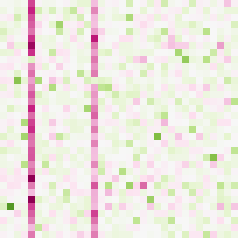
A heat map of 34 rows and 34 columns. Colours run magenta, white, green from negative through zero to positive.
Histogram: skewed, a long tail of low values. Odd lines: columns 5 and 14. Average level on the scale: 50%.
